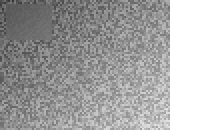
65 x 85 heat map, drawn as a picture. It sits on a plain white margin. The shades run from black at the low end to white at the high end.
Stripes: none. Calmest part: top left. Mirror symmetry: none. Slope: up to the bottom right. Grain: fine. Odd patch: calmer, in the top left. Ninth with the highest average: bottom right. Ninth with the lowest average: top left.
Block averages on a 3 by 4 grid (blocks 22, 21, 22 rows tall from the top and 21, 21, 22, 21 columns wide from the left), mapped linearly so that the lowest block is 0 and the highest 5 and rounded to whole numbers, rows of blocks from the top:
0123 | 1234 | 2345
